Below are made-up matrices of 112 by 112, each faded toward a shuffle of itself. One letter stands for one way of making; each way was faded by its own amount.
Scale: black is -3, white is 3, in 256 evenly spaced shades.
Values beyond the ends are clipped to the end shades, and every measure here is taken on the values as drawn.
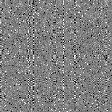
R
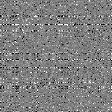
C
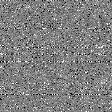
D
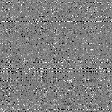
C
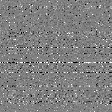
C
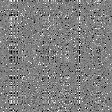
R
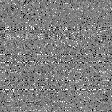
D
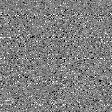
D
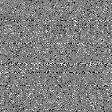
D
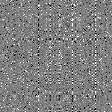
R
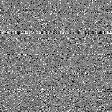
D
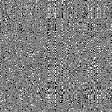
R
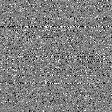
D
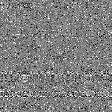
D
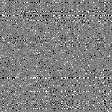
C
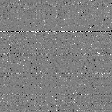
C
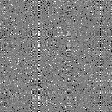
R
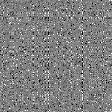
R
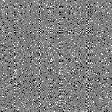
R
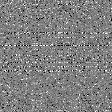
D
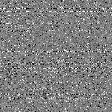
D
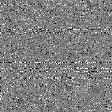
D
